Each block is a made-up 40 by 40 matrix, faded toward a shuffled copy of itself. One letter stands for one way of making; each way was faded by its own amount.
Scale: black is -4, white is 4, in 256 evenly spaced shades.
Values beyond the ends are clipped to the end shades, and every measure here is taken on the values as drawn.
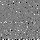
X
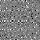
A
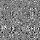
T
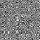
A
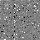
X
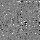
X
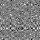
T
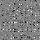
X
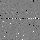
X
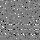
X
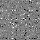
X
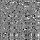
A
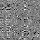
A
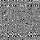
T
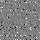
X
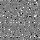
X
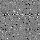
X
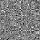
A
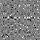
A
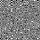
A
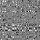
T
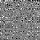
A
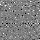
X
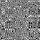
A
